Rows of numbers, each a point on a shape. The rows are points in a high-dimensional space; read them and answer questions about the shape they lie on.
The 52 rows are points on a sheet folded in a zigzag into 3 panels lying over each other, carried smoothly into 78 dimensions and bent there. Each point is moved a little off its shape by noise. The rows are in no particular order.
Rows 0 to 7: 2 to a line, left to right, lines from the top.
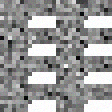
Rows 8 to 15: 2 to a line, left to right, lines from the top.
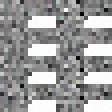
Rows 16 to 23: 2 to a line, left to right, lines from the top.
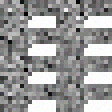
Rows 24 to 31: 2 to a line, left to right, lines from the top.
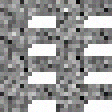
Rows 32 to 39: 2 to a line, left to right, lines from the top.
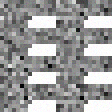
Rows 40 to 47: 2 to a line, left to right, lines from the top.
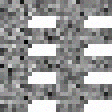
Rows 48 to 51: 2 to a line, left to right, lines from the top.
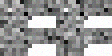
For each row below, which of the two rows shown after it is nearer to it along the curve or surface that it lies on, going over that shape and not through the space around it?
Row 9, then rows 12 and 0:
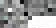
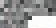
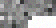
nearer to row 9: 0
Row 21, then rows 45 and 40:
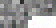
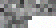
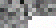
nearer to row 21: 40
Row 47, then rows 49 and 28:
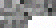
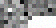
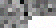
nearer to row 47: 49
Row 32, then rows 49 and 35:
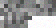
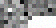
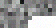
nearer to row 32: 35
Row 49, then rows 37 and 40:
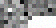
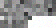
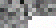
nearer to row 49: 40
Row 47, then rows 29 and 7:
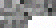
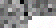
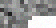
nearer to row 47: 7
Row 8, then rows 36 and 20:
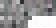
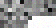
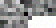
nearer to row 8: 20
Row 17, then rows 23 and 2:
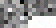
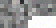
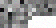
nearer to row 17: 23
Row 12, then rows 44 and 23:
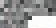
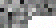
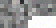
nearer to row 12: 44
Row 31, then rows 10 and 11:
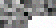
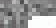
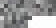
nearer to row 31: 11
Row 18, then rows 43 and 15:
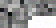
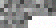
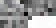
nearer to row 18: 43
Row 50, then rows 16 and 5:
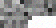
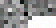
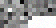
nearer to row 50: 5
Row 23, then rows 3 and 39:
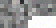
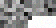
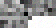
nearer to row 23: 39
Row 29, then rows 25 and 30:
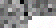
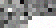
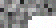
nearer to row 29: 25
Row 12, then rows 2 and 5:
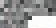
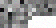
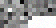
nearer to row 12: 2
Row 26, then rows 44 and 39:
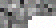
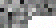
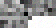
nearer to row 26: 44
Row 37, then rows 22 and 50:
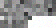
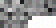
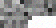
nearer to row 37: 50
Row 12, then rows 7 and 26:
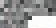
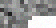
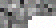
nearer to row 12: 26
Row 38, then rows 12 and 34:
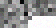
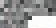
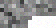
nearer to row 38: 34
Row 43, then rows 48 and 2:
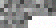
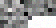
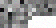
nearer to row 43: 2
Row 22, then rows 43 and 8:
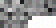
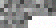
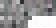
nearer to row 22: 43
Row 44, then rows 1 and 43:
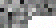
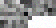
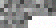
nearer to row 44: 43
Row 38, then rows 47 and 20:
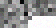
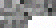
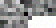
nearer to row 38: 20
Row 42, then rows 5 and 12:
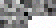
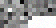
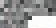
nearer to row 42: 5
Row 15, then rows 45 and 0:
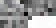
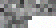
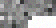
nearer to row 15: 0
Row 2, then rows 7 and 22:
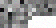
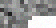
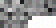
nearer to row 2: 22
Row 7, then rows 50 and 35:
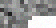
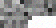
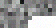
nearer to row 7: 35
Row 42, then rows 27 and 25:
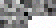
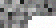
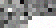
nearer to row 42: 25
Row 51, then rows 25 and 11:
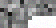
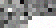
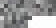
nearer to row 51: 11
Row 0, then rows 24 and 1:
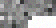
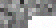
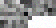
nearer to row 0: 1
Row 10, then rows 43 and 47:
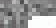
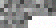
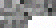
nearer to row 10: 47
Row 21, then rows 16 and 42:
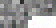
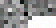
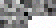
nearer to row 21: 16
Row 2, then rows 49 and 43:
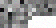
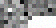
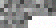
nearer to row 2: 43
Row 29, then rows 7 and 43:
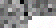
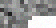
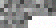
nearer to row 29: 7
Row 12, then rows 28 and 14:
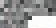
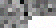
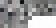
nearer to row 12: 14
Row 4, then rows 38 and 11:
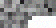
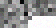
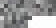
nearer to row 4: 11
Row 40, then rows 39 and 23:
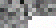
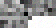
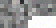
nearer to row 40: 23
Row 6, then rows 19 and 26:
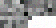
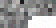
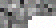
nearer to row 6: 19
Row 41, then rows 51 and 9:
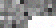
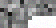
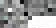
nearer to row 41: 9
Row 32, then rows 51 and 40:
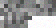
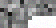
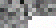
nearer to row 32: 51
